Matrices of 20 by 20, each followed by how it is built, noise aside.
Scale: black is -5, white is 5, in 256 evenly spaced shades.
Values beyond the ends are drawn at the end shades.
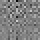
low rank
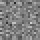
low rank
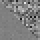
upper triangular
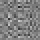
low rank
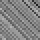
Toeplitz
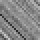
Toeplitz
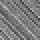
Toeplitz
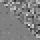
upper triangular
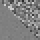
upper triangular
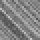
Toeplitz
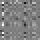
low rank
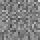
low rank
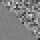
upper triangular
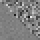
upper triangular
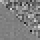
upper triangular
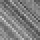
Toeplitz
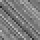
Toeplitz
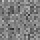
low rank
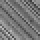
Toeplitz
